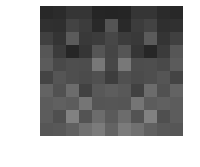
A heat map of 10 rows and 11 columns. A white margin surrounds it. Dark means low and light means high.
Mirror symmetry: left to right. Average level on the scale: 30%. Slope: up to the bottom.
